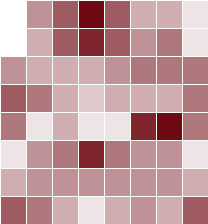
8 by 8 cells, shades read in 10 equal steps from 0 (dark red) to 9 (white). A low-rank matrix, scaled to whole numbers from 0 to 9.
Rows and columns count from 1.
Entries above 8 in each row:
1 1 0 0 0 0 0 0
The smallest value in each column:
3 4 3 0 3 1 0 3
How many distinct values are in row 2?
7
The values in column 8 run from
3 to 8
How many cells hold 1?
3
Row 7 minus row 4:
3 1 -1 -2 -1 -1 -1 2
